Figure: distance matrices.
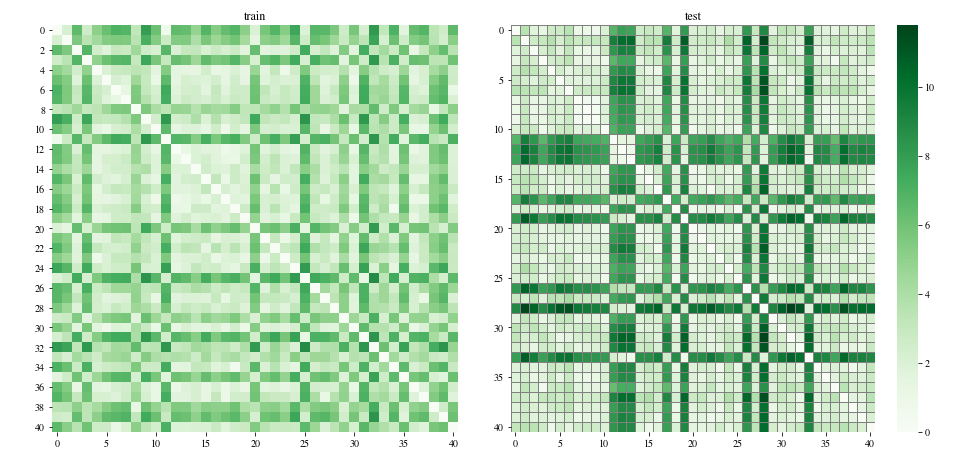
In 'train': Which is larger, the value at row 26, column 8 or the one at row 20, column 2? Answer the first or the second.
the second
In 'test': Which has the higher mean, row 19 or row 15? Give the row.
19
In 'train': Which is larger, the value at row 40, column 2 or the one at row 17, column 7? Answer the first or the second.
the first
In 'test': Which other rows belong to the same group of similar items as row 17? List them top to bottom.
11, 12, 13, 19, 26, 28, 33
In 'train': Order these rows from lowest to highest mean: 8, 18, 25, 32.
18, 8, 32, 25
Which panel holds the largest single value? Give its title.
test
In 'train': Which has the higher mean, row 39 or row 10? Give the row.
39
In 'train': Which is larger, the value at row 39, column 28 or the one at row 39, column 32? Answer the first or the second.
the second
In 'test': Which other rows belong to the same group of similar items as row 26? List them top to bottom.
11, 12, 13, 17, 19, 28, 33
